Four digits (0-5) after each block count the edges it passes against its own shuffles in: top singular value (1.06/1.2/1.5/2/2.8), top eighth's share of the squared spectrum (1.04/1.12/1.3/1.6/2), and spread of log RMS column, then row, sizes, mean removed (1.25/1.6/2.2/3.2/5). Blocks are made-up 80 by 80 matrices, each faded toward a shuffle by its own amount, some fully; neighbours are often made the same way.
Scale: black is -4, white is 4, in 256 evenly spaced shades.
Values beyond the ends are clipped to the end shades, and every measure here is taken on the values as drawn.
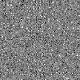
3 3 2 1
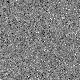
0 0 0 0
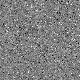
2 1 0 0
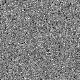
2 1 0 0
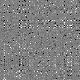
4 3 2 2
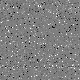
2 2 0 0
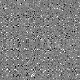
4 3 2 2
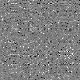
4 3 1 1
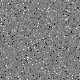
3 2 0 1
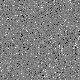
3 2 0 1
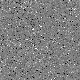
2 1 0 0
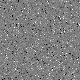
1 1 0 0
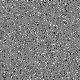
1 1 0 0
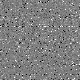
3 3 1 2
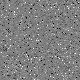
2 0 0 0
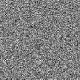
3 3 1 1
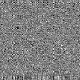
4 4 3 2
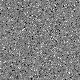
0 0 0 0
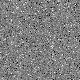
0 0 0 0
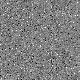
0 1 1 0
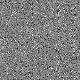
1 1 1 0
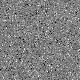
0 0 0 0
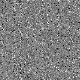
1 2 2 0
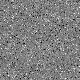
0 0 0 0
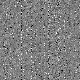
2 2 2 0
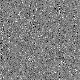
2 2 2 0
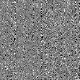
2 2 3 0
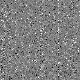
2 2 2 0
